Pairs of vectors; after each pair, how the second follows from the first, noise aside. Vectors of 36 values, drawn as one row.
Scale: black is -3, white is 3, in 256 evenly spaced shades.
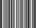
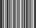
reversed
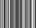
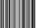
negated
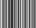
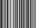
negated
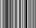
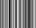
reversed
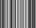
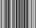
negated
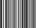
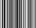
negated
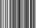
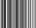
reversed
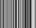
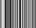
reversed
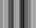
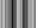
reversed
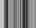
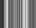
negated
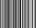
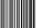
negated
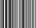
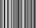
negated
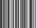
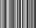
reversed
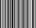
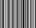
reversed
